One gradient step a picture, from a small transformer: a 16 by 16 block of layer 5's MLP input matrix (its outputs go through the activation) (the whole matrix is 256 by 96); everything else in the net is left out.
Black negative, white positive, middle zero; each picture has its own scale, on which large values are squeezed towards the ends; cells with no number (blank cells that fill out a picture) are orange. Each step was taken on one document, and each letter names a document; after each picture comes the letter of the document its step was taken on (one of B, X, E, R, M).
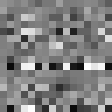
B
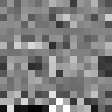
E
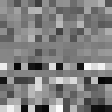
B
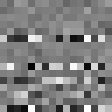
B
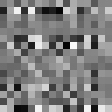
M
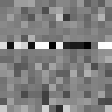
E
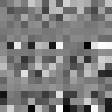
E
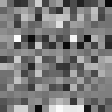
M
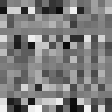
M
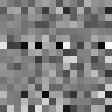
E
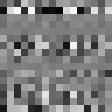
M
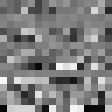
B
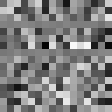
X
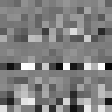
B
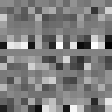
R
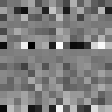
X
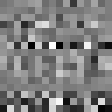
E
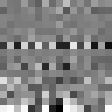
X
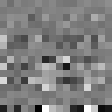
R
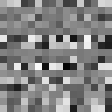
X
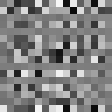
M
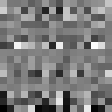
E
